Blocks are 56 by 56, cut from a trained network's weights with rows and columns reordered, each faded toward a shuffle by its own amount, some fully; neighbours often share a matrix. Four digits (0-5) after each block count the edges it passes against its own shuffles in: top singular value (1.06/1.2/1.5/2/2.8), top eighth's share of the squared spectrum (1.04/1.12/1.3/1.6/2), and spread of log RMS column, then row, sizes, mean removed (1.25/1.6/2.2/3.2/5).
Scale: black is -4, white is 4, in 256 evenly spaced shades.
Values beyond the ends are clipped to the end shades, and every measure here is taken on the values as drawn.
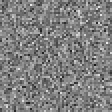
0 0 0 0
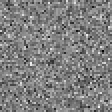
1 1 0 0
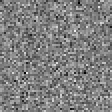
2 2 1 0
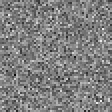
0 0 0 0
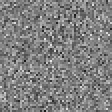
2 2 0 0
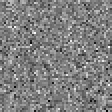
0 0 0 0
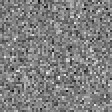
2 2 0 0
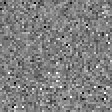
1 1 0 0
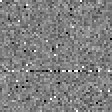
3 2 0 1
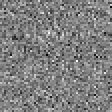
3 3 2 1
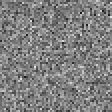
1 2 0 0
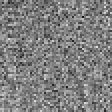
3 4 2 1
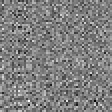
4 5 2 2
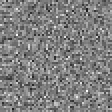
3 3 1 0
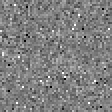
0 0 0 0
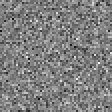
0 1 0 0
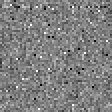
2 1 0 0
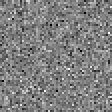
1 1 0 0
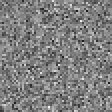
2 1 0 0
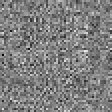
3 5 2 1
